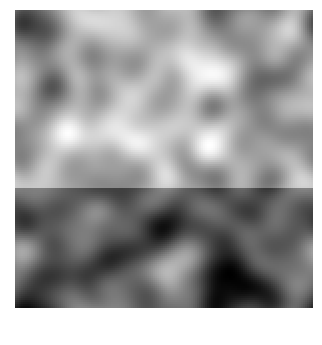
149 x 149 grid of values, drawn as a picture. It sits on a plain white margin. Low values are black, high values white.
No regular stripes run through it. The top middle is the ninth with the highest average. A horizontal seam about 60% of the way down splits the table, and the top part is higher. The bottom right is the ninth with the lowest average.
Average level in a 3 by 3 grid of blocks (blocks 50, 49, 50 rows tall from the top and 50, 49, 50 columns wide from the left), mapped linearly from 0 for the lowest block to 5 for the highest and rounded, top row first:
3 5 4
4 4 3
1 1 0
